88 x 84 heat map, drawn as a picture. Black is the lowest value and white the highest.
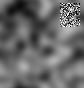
Neither half mirrors the other. The top left is the ninth with the lowest average. The top right is the roughest part. An odd patch, rougher than its surroundings, sits in the top right.
